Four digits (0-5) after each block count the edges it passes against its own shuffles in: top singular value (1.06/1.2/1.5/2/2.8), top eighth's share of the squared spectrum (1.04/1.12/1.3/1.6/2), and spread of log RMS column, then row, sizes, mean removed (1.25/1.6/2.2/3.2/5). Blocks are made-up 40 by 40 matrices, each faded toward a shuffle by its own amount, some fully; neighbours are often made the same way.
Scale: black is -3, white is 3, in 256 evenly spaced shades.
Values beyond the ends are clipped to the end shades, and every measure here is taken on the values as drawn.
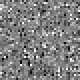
2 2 0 0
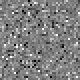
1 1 0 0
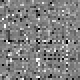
2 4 2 2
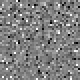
2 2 0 0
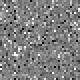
2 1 1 0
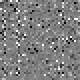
3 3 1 1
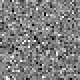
1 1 0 0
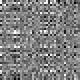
4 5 3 2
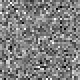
2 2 0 0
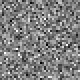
0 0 0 0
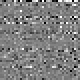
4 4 1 3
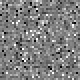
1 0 1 0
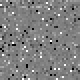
0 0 0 0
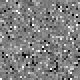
0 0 0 0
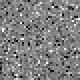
1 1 0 0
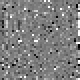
3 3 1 0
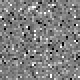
1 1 0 0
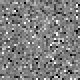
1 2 1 0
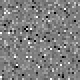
0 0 0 0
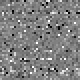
1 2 0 2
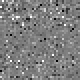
1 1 0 1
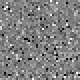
1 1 0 1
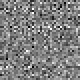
3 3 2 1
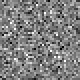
1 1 0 0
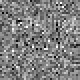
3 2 1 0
